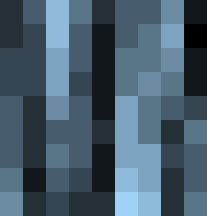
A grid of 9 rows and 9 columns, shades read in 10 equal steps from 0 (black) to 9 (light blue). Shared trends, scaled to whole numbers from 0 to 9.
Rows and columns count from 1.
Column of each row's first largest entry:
3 3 3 3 6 6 6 6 6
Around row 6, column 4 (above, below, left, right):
4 4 4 2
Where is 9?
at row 9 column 6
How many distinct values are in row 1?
6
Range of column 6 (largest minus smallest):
5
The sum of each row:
36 34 35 34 36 35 37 35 39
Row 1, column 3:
8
